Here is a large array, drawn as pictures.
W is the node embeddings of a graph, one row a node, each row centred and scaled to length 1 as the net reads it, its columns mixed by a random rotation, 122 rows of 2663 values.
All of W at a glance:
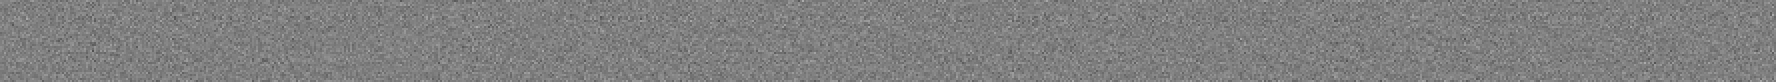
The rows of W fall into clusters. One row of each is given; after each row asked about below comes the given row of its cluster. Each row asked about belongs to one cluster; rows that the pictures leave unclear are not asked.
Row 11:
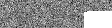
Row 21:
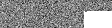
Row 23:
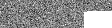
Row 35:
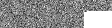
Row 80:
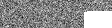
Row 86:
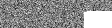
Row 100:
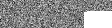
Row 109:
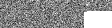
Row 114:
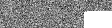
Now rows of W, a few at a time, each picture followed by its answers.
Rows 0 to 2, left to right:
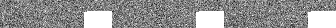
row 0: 80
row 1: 109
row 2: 80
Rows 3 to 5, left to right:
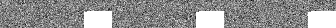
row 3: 21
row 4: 11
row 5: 114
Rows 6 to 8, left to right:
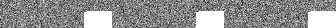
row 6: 100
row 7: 35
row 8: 86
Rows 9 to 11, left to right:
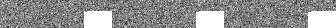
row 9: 21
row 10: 109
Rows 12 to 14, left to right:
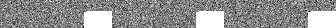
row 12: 109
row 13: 100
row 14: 35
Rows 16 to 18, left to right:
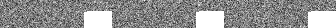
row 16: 80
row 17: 109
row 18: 100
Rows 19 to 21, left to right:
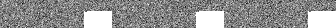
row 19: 21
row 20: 114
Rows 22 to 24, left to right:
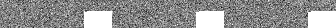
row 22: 21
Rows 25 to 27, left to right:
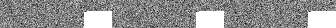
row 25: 35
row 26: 11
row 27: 35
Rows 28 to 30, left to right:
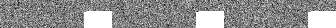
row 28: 86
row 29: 35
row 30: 100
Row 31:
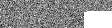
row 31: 100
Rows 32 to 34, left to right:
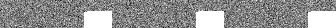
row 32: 11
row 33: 86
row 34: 109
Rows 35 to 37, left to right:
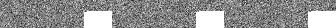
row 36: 114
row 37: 21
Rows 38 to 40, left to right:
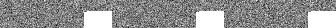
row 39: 11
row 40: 109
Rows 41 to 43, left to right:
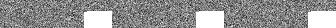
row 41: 11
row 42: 23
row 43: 80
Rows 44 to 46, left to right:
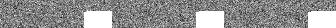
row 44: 86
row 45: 23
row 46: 11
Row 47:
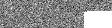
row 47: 114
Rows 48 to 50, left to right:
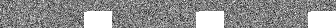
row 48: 100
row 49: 23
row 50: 109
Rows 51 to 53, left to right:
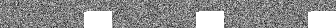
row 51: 86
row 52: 35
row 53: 100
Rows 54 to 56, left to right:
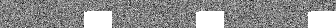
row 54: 21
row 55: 86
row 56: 114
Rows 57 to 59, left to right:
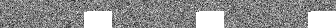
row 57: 80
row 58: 80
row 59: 35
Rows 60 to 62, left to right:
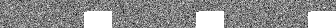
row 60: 114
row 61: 35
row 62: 109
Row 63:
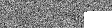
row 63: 11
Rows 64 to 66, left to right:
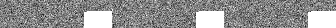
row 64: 35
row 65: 100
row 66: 11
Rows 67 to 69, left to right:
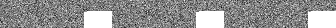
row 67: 23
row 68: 23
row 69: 21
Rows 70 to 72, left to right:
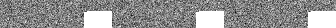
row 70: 35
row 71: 80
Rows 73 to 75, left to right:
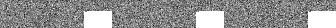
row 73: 21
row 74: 114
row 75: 21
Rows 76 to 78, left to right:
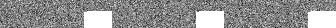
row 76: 23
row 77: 21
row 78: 86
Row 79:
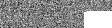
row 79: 86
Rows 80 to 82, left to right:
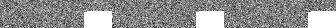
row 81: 100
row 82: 35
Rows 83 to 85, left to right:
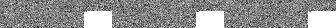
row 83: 114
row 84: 35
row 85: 21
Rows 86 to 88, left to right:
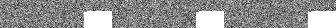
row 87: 100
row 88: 21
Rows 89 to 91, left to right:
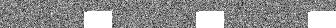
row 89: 21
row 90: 100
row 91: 86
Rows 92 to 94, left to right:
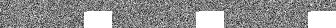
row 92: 100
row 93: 23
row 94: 109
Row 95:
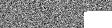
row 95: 109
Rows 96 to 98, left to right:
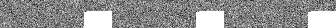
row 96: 35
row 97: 11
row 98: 114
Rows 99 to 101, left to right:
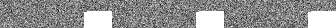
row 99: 35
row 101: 80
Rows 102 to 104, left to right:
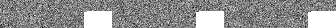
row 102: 100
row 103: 35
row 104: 11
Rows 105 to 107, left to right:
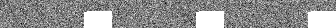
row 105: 35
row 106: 100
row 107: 86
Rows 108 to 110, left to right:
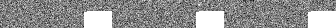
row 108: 109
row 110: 114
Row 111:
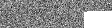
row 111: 23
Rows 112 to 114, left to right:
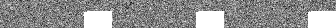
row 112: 114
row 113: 86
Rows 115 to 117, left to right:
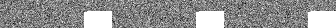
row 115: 109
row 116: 23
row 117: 86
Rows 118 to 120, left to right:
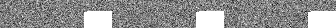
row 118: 109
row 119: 11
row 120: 100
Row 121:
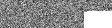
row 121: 21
